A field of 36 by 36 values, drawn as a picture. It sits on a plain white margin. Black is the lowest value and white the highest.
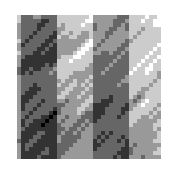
Stripes: upright, repeating 2 times. Slope: up to the top right. Ninth with the lowest average: bottom left. Average level on the scale: 50%. Ninth with the highest average: top right.
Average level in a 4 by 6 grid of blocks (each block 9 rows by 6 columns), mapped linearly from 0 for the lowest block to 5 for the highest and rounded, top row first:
114335 / 024235 / 113124 / 002113
